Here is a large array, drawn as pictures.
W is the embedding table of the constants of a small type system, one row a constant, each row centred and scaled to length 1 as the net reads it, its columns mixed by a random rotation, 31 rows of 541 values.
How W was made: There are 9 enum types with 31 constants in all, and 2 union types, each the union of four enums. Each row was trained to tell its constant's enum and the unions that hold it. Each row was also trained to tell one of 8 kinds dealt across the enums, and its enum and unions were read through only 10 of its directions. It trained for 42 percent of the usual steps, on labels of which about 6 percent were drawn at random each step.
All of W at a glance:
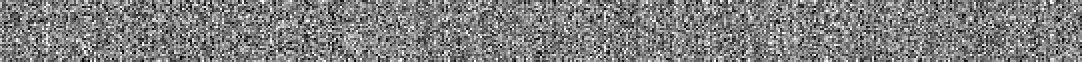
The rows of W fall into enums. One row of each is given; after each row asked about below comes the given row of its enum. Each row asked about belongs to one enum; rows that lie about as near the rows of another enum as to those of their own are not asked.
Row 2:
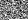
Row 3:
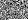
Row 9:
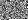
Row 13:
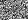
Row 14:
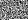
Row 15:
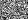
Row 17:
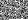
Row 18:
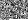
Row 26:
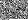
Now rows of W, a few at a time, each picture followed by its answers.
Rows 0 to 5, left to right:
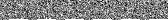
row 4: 17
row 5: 3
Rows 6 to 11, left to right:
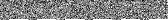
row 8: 9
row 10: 9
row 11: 2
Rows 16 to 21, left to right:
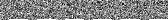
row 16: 13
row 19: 3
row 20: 3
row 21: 14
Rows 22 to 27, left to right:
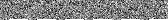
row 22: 2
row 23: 9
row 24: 14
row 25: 26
